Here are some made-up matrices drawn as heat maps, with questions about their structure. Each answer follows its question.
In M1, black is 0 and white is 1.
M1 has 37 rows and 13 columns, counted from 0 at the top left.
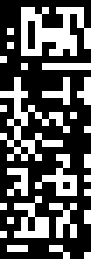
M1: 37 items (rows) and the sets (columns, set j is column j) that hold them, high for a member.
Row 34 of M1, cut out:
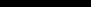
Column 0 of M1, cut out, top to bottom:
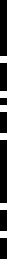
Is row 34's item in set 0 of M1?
no
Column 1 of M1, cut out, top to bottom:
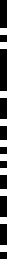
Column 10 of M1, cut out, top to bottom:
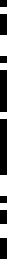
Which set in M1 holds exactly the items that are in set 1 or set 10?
8
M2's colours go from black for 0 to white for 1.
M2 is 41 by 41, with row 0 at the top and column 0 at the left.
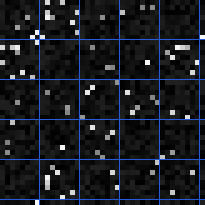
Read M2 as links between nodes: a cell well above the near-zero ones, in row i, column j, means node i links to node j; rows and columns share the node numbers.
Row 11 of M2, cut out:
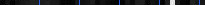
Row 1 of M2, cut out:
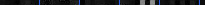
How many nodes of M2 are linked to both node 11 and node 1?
0
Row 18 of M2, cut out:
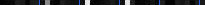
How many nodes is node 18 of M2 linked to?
3
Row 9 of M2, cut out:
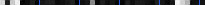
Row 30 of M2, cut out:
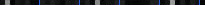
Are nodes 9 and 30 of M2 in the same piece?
no
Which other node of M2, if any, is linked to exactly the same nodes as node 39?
node 29
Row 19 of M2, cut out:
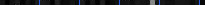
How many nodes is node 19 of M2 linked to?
1
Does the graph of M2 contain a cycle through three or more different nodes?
no
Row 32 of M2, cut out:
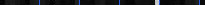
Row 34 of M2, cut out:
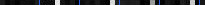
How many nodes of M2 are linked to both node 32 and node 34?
0
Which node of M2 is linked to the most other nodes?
node 9
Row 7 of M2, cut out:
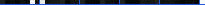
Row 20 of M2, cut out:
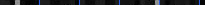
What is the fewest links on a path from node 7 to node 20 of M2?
6
